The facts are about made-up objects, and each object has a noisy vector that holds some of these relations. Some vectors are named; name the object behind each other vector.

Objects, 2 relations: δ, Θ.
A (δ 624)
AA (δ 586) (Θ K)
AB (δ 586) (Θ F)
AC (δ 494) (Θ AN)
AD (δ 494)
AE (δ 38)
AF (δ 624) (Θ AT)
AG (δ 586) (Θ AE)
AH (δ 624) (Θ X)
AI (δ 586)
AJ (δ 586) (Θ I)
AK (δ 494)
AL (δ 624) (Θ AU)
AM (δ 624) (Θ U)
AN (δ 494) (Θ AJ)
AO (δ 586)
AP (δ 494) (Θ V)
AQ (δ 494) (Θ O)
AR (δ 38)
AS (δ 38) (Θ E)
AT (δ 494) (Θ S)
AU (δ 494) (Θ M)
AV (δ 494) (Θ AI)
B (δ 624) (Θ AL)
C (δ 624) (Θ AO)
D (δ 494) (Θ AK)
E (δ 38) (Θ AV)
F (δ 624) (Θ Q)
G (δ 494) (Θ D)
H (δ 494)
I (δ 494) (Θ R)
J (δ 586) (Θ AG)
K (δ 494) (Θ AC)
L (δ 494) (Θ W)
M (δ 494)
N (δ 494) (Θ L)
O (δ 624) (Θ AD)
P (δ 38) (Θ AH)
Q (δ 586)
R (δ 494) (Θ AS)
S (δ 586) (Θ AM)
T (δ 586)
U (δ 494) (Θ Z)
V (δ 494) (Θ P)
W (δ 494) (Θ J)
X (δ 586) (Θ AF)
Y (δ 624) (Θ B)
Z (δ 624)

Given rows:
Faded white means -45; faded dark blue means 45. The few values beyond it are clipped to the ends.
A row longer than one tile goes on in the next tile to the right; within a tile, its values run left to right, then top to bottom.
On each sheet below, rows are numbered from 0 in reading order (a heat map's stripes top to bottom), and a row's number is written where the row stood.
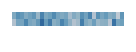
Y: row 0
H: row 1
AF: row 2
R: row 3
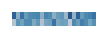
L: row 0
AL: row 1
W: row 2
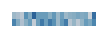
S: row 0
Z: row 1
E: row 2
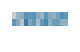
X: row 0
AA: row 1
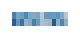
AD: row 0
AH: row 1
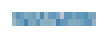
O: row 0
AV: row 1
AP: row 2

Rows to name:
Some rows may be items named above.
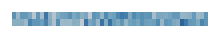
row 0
AV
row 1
AJ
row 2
R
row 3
AG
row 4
N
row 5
AB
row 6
AI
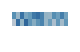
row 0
J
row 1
U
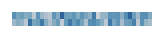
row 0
R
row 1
S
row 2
AR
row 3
X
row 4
AC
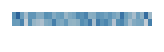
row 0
AN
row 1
Y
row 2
V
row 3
AE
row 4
AM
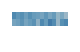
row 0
AU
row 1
A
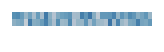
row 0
I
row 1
AJ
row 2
AT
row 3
P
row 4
Y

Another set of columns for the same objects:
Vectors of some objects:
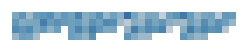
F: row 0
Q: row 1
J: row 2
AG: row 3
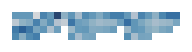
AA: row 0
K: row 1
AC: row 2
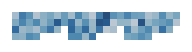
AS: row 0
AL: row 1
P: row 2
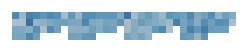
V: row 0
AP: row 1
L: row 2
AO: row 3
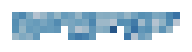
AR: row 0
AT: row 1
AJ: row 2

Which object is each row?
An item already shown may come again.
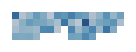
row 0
W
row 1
P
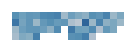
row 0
AU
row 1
AH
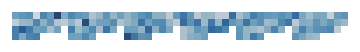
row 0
AA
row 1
P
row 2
X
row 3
AE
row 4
R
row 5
J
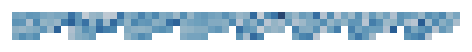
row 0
U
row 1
AE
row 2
AV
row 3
N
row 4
I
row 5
AF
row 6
AM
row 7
AH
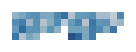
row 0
AJ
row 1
S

